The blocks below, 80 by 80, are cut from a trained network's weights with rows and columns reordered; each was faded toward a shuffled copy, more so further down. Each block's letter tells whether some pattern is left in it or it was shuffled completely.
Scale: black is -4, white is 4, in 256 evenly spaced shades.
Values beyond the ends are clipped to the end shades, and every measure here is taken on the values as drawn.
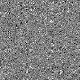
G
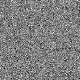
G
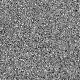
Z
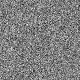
G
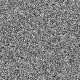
Z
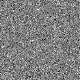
G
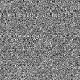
G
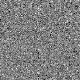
G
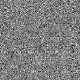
G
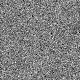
Z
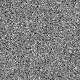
Z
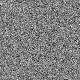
Z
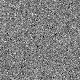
Z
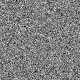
Z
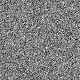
Z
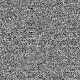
G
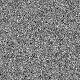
Z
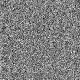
G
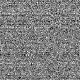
G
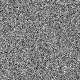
Z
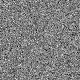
Z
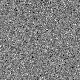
Z
